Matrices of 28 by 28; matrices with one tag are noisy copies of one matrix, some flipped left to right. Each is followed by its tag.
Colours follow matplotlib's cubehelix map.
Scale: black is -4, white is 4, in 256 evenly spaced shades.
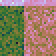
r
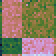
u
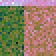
r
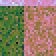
r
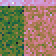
r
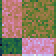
u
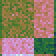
u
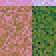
r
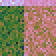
r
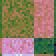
u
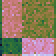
u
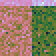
r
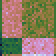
u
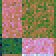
u
